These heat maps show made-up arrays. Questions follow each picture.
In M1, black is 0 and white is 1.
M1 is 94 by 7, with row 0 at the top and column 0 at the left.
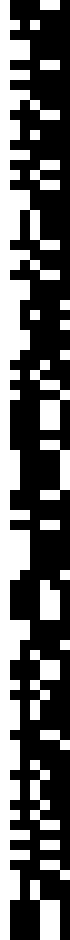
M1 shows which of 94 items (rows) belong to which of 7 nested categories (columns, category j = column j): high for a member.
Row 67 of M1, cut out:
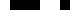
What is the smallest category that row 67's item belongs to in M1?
5
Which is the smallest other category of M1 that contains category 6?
1
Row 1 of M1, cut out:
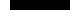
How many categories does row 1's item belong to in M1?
1
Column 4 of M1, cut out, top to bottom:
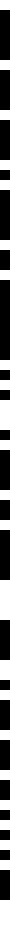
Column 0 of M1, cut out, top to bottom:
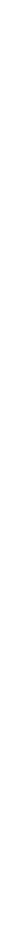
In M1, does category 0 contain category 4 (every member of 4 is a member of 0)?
yes
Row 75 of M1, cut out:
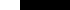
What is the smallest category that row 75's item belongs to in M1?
1
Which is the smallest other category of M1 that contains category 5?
4
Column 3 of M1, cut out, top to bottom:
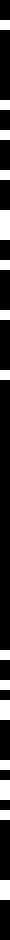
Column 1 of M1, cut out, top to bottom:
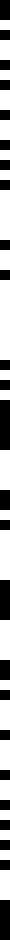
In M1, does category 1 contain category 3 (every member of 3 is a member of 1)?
yes
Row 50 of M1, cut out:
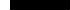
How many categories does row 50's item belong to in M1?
1
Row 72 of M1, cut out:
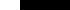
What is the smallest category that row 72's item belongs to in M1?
1
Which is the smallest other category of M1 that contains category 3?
1
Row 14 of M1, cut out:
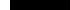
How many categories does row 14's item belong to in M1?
1
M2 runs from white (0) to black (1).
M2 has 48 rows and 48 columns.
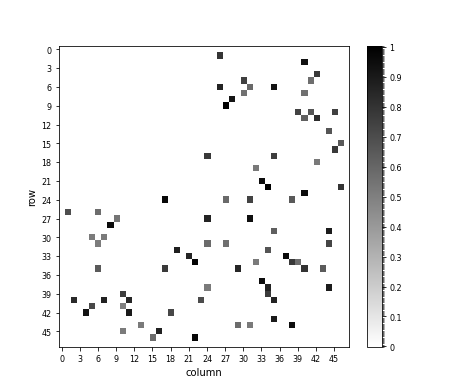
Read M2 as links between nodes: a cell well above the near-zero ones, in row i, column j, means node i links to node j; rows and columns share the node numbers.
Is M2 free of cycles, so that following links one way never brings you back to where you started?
no
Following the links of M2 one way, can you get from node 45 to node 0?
no
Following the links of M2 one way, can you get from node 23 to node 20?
no
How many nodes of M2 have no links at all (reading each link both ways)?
8
